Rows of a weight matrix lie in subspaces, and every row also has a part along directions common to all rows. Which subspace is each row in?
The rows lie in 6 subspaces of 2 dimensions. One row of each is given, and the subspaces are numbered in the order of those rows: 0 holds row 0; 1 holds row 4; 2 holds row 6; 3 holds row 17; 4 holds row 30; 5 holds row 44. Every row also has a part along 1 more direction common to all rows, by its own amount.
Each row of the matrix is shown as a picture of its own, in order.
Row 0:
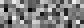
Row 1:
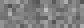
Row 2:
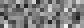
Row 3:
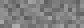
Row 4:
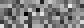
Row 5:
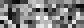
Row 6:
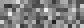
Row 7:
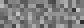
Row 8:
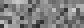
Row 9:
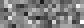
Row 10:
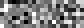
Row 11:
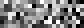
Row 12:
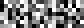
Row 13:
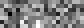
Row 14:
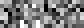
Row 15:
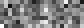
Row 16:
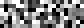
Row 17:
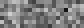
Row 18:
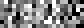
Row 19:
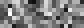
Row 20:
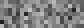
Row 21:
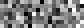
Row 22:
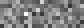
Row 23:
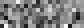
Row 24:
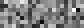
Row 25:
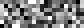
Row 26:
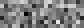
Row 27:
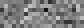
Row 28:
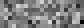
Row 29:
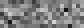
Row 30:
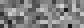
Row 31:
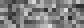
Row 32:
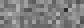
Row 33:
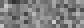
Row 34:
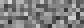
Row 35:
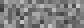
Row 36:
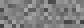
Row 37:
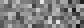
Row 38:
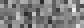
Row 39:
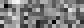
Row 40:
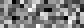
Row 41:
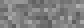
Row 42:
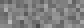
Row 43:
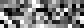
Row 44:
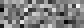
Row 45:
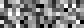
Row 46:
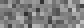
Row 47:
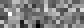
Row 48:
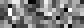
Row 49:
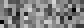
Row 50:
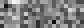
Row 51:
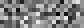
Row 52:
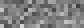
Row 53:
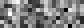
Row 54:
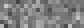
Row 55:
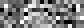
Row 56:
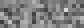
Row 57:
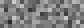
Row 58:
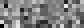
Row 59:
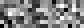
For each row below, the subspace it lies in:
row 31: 3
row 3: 2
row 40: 0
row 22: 1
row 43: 4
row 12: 5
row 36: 5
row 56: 4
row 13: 0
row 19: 2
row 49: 1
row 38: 1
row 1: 2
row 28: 3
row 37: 1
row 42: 0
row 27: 5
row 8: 5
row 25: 2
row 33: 4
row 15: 2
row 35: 5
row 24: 5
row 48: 2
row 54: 3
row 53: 2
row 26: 1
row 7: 5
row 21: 1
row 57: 0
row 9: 3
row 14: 0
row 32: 3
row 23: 3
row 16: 0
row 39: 4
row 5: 3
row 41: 3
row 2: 3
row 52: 5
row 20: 1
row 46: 1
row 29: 4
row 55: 5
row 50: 4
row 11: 1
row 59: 4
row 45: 5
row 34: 0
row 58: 2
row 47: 0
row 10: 4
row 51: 0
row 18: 1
